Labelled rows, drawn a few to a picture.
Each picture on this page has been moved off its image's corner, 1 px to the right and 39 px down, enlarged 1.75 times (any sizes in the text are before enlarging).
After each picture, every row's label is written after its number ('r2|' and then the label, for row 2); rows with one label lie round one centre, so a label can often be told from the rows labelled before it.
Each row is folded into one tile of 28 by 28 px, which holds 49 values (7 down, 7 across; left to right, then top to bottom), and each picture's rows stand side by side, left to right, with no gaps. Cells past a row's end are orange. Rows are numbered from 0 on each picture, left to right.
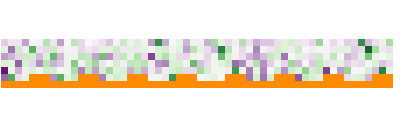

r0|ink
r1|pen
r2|pen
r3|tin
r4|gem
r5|ink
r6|pen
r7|gem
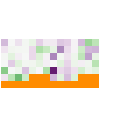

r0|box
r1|ink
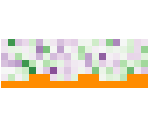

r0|tin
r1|ink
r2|tin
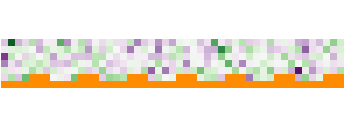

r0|tin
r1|tin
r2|box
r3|ink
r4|gem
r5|pen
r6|ink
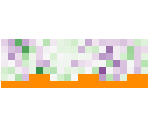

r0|gem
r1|box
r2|ink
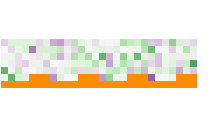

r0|box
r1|pen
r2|pen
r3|pen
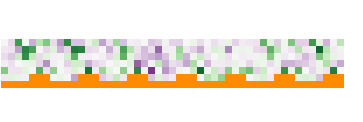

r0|gem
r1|gem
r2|gem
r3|ink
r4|box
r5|gem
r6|gem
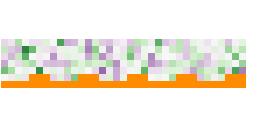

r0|gem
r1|tin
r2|ink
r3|tin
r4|pen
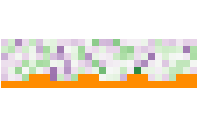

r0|tin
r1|ink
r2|gem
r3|tin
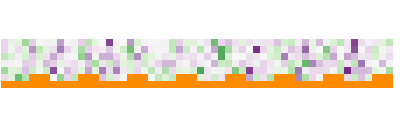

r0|box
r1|ink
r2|ink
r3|box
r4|gem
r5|ink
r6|ink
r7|ink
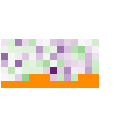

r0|tin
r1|ink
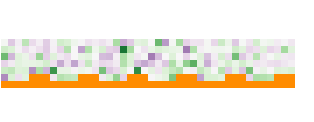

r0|pen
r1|box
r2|gem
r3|tin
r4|pen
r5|box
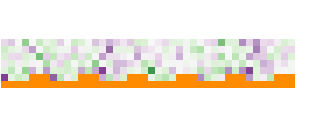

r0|pen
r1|pen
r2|ink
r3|box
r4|pen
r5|ink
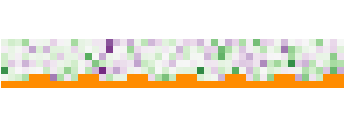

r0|box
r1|pen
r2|ink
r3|box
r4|gem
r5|tin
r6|pen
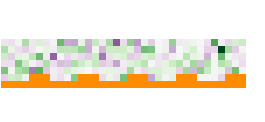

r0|pen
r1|tin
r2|tin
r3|pen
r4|gem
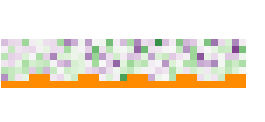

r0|pen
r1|tin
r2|tin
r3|tin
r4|tin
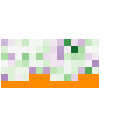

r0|pen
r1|gem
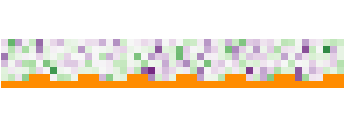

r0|tin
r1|box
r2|pen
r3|ink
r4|ink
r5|ink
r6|ink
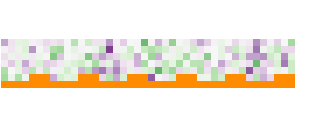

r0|box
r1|pen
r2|ink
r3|pen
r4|box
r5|ink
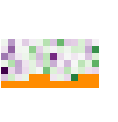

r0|ink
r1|tin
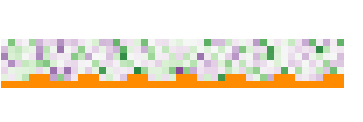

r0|tin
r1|ink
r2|gem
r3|pen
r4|tin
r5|gem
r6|gem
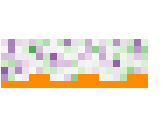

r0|ink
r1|tin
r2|tin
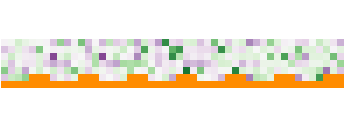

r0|box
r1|tin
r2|tin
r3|gem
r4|gem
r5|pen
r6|pen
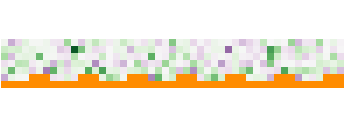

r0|pen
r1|gem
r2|box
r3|pen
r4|box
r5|gem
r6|pen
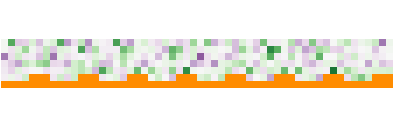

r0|tin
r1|tin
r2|gem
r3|gem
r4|tin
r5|gem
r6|gem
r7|box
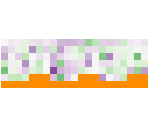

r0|box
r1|ink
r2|pen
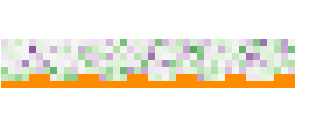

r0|box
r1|box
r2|pen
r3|tin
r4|pen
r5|tin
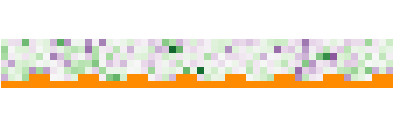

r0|pen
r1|tin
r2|box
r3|gem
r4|box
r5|box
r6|ink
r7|pen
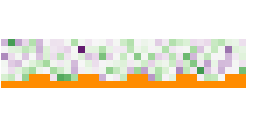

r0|tin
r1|box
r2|pen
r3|pen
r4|box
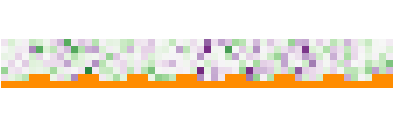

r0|box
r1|gem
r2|box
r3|box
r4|ink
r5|ink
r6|ink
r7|pen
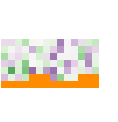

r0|pen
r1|ink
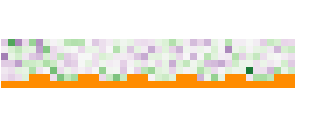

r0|tin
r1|box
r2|box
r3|box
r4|box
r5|box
